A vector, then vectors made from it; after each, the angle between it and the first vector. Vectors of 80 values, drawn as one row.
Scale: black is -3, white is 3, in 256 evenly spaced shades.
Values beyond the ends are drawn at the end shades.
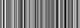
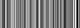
partly aligned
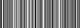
partly aligned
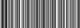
partly opposed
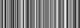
nearly opposite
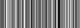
partly opposed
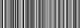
nearly opposite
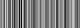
partly aligned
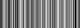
partly opposed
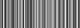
nearly opposite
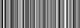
nearly opposite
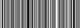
partly opposed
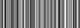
nearly opposite
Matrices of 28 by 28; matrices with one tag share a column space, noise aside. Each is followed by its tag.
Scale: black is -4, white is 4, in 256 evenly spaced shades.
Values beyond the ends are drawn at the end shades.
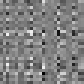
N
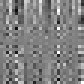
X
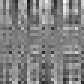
X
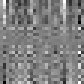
X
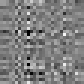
N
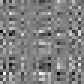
N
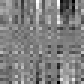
X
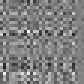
N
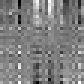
X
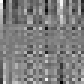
X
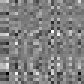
N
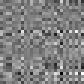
N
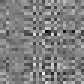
N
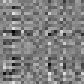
N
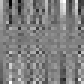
X
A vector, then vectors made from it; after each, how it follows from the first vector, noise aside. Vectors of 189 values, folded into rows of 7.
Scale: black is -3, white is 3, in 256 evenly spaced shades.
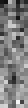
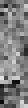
wrapped around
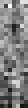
reversed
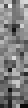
reversed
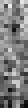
reversed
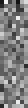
sign-scrambled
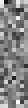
sign-scrambled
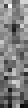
reversed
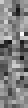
wrapped around
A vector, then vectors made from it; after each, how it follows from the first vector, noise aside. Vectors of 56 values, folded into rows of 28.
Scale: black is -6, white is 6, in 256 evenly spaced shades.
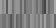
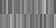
negated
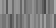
copied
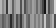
scaled up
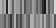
scaled up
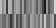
scaled up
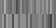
wrapped around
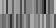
scaled up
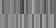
wrapped around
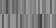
wrapped around
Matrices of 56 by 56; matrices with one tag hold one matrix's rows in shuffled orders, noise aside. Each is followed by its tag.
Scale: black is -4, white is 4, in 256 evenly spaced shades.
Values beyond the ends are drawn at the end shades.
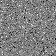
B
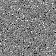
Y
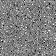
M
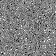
M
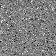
B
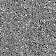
M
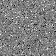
Y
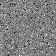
B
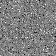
Y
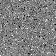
Y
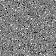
Y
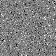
M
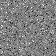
B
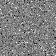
Y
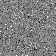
Y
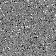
Y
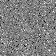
M
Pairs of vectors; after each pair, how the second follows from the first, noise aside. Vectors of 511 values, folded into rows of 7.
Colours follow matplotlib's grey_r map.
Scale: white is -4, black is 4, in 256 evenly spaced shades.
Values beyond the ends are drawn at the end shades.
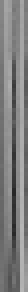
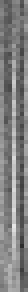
negated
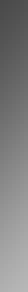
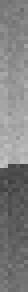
wrapped around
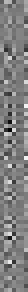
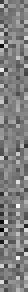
wrapped around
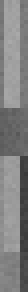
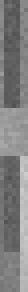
negated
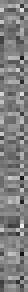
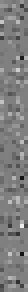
partly zeroed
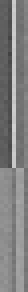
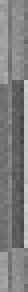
wrapped around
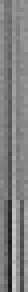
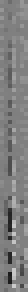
partly zeroed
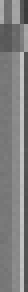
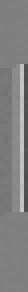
partly zeroed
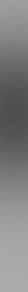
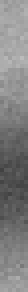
wrapped around
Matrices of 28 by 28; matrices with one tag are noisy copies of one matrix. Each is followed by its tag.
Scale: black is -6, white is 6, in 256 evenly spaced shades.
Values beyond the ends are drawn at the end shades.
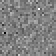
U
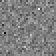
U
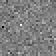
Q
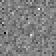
U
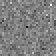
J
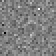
U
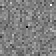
J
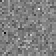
U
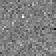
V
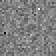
U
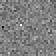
Q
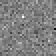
V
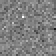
V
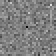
J
